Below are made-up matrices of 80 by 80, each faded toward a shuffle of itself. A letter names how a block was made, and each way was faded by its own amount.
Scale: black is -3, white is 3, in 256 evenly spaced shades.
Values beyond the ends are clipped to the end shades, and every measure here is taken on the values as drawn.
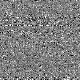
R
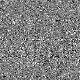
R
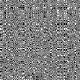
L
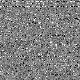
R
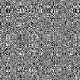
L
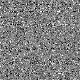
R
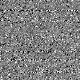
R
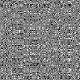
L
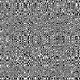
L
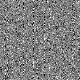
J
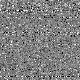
R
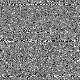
R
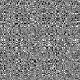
L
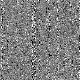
J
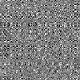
L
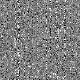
J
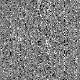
J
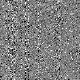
J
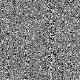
J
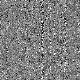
J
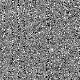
J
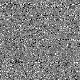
R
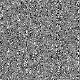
J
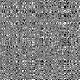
L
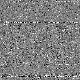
R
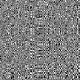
L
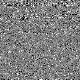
R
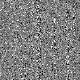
J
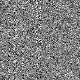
J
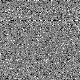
R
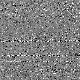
R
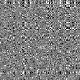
L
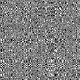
L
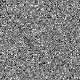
R
